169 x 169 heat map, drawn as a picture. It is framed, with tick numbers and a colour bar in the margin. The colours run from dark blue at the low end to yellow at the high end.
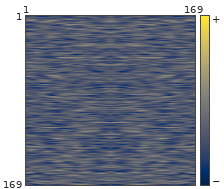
Grain: streaks across. Mirror symmetry: left to right. Average level on the scale: 30%.
